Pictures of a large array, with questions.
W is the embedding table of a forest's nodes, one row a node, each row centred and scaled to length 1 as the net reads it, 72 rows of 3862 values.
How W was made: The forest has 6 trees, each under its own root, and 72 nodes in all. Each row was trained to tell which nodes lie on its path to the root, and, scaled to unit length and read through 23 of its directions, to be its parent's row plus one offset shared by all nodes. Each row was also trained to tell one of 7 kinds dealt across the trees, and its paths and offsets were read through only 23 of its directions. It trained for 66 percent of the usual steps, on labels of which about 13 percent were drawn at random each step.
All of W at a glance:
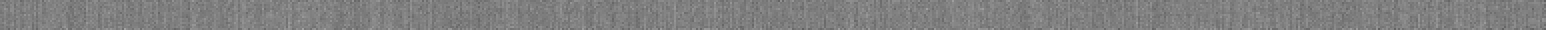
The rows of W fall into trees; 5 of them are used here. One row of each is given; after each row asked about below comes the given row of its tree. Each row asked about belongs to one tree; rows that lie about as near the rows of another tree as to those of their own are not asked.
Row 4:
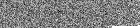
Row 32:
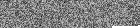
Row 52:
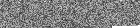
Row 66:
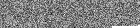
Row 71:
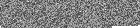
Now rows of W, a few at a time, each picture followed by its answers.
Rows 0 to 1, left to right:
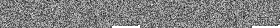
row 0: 32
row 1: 32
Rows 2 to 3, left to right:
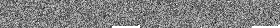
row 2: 32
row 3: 66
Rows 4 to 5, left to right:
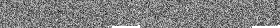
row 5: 71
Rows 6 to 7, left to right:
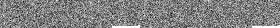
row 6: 52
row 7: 4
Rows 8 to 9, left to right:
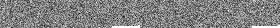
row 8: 4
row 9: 66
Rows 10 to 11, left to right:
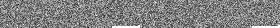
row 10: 32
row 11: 66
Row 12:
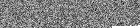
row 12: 71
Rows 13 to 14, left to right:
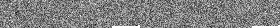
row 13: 32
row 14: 4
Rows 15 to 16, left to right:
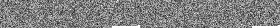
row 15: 4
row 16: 71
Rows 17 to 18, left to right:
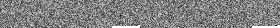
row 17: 32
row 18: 4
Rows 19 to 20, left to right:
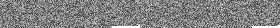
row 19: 66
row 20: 71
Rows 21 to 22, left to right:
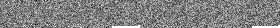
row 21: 71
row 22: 71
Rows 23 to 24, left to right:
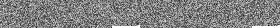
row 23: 52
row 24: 71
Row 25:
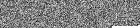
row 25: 32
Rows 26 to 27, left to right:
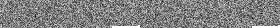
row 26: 4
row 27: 32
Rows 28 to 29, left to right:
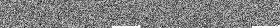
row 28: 71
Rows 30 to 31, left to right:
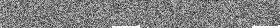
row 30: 52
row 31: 32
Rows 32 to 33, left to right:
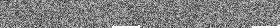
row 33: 66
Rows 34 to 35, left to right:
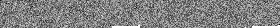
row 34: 66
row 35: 4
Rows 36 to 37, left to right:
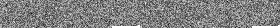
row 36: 4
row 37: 32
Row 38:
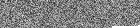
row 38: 4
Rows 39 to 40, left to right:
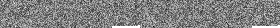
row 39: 71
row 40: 4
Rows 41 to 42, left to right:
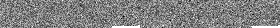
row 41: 4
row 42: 71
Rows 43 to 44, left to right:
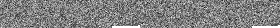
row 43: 32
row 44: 32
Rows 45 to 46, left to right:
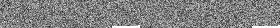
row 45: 52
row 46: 71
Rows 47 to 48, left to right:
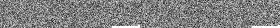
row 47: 66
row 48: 4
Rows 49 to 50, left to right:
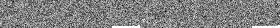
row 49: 66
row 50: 71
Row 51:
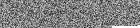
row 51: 4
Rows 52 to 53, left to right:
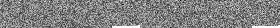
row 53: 52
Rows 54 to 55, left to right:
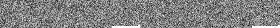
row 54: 66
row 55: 4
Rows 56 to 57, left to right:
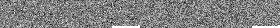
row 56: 71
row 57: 4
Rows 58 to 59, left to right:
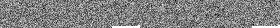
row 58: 71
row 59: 66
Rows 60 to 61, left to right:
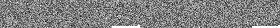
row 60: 66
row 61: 32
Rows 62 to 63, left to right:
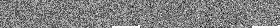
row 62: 32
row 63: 52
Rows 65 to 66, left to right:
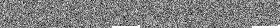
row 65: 4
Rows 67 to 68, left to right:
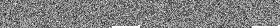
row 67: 71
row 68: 66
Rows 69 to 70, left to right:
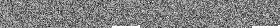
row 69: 4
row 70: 32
